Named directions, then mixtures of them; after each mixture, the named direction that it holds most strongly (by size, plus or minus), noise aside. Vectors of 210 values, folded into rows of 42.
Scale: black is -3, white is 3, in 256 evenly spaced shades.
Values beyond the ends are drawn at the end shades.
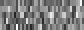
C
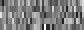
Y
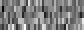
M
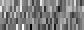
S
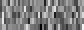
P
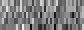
S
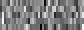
P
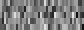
P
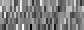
S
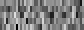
C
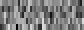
C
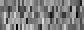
C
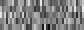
Y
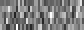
C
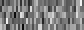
C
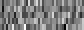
M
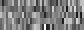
Y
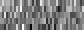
S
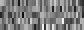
Y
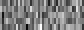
P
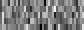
P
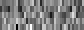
C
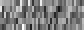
S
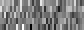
S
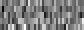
M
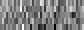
S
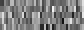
Y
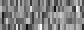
P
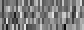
C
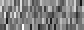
S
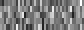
C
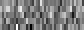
C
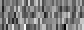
M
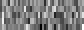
P
